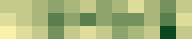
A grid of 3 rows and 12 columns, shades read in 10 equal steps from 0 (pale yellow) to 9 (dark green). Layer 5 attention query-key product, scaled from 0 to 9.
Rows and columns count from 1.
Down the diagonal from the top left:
2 2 2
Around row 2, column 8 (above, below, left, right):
3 4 4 5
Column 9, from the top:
1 5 3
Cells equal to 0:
1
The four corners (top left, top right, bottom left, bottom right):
2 2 0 2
